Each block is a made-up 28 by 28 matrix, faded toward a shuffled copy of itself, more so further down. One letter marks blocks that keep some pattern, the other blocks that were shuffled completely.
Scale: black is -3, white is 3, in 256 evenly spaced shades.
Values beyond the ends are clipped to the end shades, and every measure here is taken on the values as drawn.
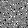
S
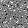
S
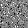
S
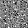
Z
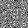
Z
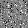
Z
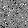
S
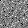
S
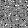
Z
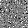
S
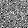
S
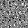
Z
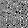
Z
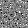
S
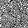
S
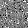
S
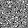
S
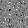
Z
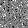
S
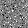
S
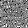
Z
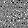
Z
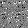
Z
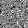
S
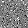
S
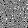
Z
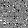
Z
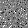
S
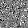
S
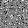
S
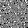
Z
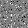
Z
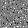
S
